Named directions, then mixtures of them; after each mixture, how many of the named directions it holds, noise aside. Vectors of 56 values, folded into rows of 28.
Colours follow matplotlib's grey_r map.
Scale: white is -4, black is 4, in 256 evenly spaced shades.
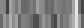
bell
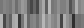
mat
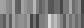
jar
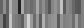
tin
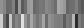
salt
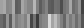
one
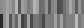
three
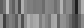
two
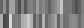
two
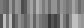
three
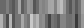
three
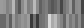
one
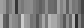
two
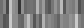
two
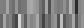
two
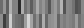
one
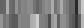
two
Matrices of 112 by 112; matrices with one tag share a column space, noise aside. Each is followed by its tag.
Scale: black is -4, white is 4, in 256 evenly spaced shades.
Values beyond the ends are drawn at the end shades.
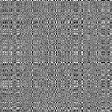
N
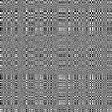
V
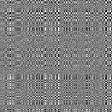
V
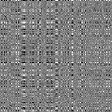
N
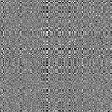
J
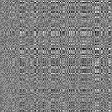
J
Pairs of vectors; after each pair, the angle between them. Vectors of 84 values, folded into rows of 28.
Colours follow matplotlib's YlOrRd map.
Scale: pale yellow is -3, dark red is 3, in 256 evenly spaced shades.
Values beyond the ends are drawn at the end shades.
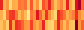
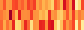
partly opposed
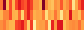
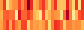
partly aligned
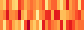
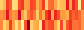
nearly parallel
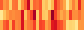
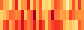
nearly parallel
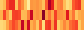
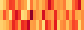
nearly parallel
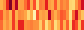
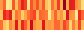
partly opposed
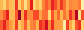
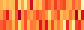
nearly parallel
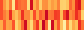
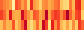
nearly parallel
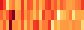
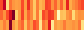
nearly parallel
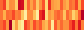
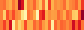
nearly parallel
